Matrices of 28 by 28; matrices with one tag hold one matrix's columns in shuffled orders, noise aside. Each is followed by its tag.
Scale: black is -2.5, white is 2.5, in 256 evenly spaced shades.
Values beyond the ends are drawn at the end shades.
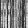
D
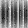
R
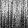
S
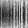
R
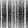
R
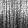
S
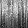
S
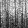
S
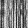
D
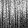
S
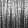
S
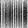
R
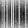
R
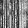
D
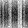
R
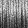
S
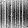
R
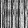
D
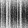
R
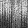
S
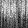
S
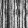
D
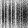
R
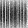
R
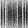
R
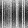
R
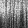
S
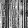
D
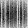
R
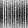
R
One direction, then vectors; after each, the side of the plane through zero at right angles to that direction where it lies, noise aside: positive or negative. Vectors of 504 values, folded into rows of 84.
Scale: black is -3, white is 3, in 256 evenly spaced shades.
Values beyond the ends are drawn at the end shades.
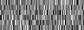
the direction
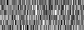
negative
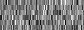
positive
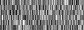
positive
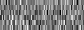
positive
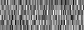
negative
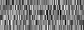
positive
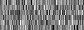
positive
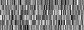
negative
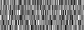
negative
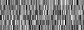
positive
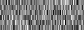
positive
